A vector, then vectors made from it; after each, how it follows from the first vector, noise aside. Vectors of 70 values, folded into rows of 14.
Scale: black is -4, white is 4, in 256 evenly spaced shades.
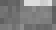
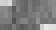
wrapped around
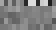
sign-scrambled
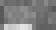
reversed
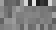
sign-scrambled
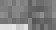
wrapped around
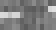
wrapped around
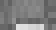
wrapped around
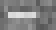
wrapped around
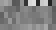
sign-scrambled
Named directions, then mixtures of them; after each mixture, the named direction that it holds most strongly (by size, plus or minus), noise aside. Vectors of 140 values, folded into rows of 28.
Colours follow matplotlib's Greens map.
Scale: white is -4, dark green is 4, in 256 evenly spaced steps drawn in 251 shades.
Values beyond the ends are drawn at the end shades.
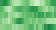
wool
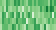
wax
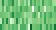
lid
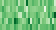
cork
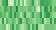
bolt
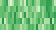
bolt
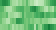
wool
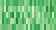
wax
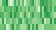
bolt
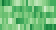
wool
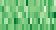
cork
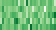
cork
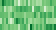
lid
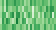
wax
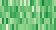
bolt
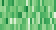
cork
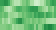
wool
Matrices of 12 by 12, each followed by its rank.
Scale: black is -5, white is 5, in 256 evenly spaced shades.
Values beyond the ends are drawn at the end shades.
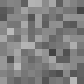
full rank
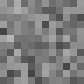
full rank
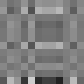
one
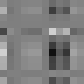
one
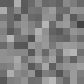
full rank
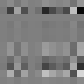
one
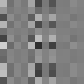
one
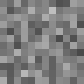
full rank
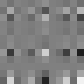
one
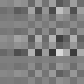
one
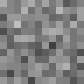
full rank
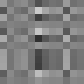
one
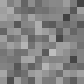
full rank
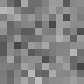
full rank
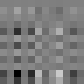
one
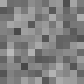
full rank
